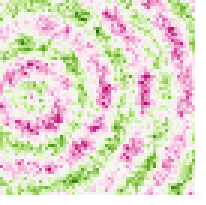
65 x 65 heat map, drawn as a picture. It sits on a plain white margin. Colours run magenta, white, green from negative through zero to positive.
The ninth with the lowest average is the middle left. No overall slope runs across the table. Concentric rings centre on the middle left. The field is mottled with small blotches.
